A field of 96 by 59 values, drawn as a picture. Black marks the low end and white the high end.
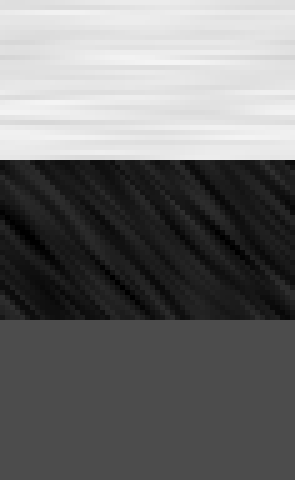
It is made of 3 by 1 panels. Panel 1,1: very high, streaked across, faint in contrast. Panel 2,1: very low, slanting down to the right, faint in contrast. Panel 3,1: low, flat.
